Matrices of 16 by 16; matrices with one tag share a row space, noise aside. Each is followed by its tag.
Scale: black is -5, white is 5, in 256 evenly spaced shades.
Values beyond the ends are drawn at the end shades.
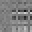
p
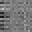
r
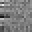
r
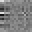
r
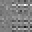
p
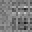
p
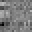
r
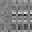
p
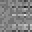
p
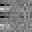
r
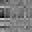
r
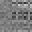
p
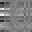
r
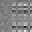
p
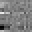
r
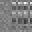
p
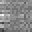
r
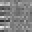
r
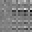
p
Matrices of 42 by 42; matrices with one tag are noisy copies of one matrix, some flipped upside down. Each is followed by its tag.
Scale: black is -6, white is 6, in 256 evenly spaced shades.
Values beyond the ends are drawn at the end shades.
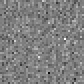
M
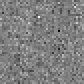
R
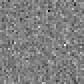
M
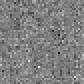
R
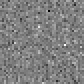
M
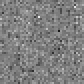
R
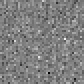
M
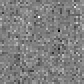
R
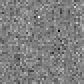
R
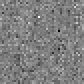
R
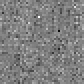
R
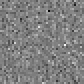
M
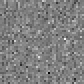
M
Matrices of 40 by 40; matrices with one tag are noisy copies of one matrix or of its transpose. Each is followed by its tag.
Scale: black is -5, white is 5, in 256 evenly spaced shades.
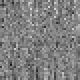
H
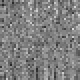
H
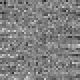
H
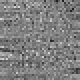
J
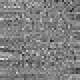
J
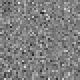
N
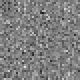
N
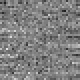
H
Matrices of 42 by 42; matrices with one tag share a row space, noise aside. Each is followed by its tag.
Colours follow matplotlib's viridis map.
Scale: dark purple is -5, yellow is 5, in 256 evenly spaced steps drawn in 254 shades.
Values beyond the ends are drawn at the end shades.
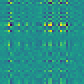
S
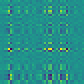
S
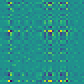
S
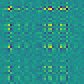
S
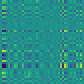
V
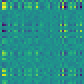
V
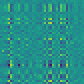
S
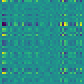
V
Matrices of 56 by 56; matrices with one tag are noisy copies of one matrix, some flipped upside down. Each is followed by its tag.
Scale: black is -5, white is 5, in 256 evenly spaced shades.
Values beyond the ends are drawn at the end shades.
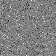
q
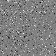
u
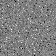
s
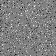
s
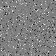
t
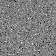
s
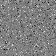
t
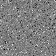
t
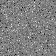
s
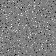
s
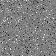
q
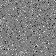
t
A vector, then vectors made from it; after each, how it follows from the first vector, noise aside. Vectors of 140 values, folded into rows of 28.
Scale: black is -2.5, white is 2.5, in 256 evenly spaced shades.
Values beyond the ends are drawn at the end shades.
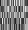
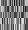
negated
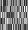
wrapped around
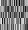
negated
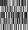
wrapped around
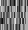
sign-scrambled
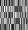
wrapped around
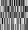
negated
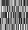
wrapped around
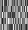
wrapped around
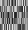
wrapped around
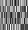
wrapped around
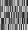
wrapped around
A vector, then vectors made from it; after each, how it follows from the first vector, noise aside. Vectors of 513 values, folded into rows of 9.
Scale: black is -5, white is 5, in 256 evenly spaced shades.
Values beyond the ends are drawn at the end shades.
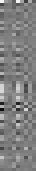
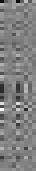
negated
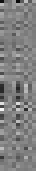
negated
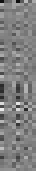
negated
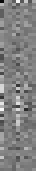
sign-scrambled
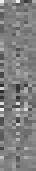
sign-scrambled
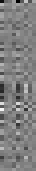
negated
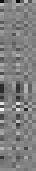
negated
